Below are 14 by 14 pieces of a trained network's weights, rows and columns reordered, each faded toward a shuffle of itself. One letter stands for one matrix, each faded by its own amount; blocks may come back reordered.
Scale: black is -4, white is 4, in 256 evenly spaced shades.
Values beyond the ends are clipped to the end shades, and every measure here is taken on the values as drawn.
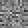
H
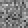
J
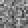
J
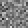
H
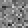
H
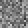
H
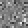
H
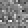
H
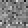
H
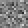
H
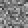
J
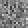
J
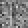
J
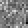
H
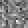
J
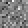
H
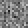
J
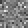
H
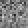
H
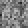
J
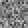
J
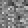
H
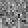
H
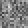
J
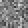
J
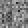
J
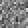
H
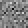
H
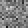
H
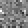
H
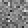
H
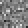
H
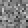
H
